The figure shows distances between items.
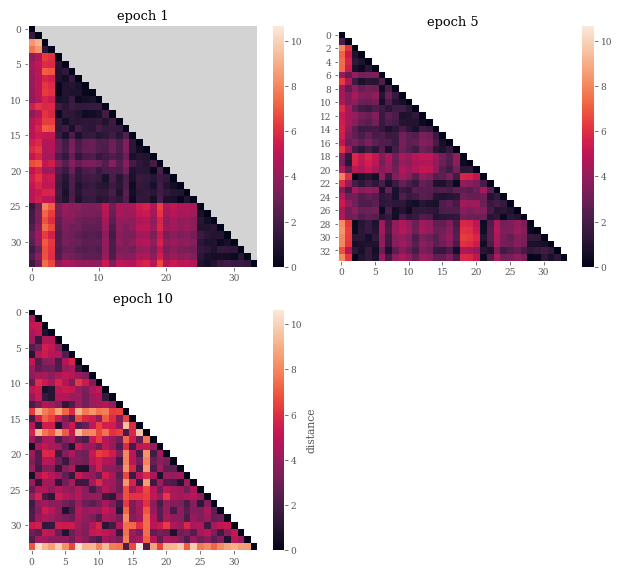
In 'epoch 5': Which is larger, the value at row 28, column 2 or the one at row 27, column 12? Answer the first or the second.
the second
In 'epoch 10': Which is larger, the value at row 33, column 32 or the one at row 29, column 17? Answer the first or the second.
the first
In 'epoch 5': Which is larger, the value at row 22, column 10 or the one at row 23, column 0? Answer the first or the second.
the second
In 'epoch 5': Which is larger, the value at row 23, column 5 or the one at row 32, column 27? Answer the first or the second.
the first
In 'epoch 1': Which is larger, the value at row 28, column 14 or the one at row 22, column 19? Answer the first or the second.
the first
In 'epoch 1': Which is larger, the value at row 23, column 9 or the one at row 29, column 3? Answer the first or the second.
the second
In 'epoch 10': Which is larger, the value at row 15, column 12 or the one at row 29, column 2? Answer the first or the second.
the first
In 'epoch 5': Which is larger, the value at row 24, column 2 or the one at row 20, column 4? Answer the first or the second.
the second
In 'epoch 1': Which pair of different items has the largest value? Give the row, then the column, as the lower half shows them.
2, 1
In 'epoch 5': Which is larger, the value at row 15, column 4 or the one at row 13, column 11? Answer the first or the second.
the first
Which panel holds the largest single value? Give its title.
epoch 10
